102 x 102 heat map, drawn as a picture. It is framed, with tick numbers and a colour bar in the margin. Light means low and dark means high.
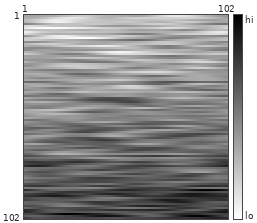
The histogram is bell-shaped. Values rise toward the bottom. Streaks run across, left to right.
